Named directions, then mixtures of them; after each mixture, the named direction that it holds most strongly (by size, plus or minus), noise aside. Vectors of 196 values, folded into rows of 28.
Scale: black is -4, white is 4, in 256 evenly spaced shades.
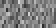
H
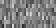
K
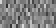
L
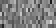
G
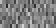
L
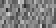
H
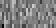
K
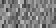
H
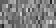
G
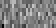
K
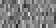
H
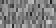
K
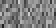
H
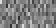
L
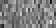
G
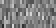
K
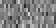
L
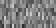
K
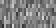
K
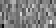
G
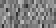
H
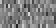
L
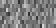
H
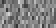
H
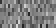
L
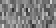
G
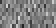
L
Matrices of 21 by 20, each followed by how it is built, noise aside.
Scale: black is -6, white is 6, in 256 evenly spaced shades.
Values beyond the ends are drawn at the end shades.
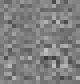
low rank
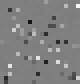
sparse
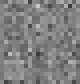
low rank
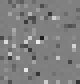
sparse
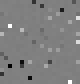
sparse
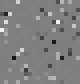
sparse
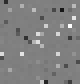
sparse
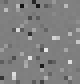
sparse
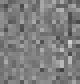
low rank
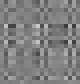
low rank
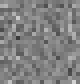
low rank
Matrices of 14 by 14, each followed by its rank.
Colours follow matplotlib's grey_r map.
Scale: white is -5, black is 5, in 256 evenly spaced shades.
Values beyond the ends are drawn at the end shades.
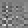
two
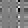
one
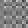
one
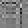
two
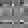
two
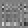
two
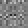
two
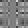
one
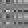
one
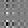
one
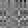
two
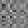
two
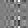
one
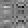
two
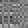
two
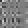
two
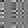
one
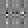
one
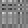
one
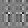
one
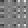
one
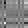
one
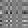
one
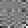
two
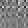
two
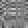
two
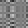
one
